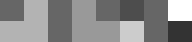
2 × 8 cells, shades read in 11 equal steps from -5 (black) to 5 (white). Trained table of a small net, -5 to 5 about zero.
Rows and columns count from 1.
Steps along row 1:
up down up down down up up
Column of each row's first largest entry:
8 6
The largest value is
5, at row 1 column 8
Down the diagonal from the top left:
-1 2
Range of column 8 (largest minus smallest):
8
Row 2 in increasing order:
-3 -1 -1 1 1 2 2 3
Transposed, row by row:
-1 2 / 2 2 / -1 -1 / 1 1 / -1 1 / -2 3 / -1 -1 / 5 -3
